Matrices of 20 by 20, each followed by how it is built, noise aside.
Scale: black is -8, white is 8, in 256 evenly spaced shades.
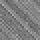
Toeplitz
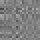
low rank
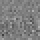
low rank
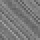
Toeplitz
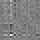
low rank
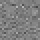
low rank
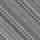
Toeplitz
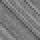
Toeplitz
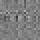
low rank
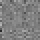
low rank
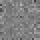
low rank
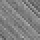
Toeplitz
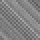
Toeplitz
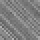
Toeplitz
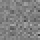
low rank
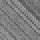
Toeplitz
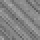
Toeplitz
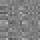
low rank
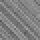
Toeplitz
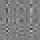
low rank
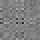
low rank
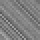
Toeplitz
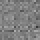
low rank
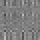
low rank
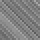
Toeplitz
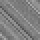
Toeplitz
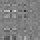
low rank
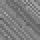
Toeplitz
